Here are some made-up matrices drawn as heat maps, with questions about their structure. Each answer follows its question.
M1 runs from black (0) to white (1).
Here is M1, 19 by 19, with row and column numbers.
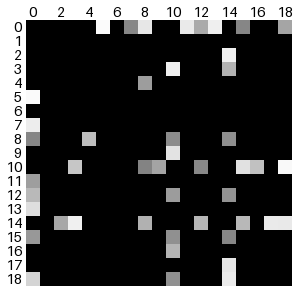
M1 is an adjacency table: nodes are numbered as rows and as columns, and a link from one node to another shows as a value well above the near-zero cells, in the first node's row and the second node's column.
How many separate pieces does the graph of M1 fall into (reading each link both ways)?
3
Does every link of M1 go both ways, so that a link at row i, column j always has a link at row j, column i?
yes
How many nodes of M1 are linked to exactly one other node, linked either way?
9
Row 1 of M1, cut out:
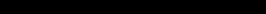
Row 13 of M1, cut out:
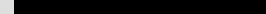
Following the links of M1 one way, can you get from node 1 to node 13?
no
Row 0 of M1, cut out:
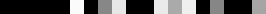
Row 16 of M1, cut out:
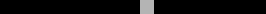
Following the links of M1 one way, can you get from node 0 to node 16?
yes
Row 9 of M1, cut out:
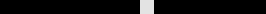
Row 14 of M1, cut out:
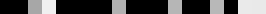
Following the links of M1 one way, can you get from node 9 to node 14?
yes
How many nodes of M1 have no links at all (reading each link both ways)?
2
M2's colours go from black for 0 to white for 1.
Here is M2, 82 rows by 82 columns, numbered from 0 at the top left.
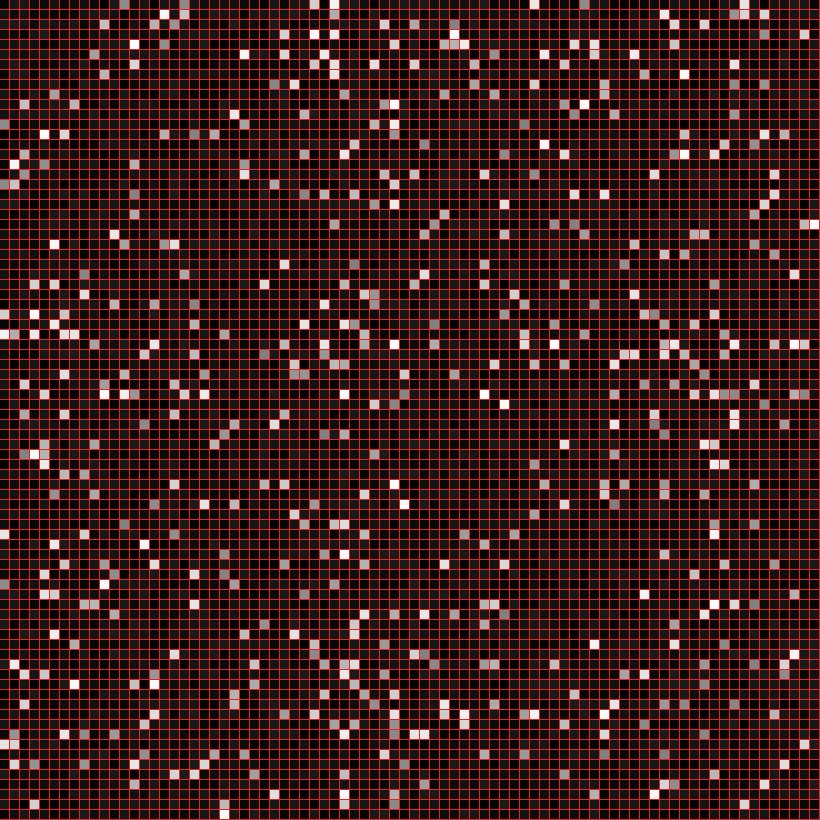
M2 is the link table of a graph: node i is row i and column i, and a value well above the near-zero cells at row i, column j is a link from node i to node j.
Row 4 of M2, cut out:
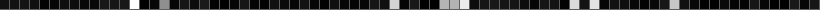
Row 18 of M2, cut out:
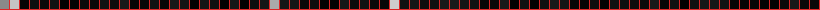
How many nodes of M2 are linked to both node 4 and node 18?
1
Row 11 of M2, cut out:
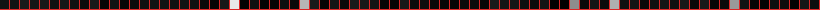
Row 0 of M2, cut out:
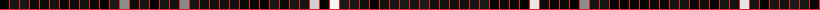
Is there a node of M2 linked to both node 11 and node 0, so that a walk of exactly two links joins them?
no
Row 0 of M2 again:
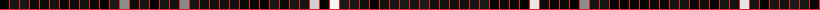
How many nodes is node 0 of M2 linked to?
7
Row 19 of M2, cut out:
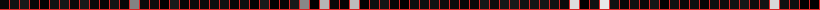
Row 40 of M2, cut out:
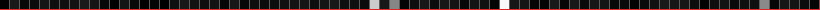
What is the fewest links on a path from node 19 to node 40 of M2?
3
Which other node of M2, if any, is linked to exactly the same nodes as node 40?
node 20
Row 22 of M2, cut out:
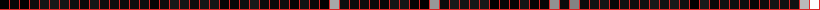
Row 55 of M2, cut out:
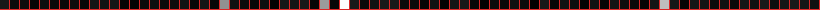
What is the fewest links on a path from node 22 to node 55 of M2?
1
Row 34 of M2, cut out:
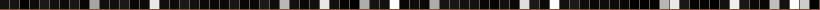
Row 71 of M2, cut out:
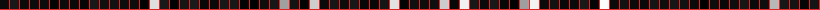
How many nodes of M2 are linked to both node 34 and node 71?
5
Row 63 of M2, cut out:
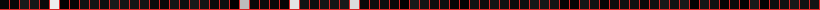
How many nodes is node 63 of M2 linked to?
4
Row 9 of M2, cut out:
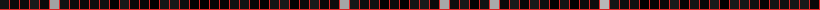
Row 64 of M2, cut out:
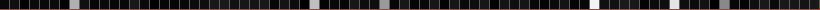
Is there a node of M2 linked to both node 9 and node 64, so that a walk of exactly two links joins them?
no
